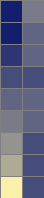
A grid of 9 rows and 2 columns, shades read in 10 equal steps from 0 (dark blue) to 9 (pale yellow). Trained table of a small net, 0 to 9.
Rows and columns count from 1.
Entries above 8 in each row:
0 0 0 0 0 0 0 0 1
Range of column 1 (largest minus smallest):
9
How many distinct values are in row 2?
2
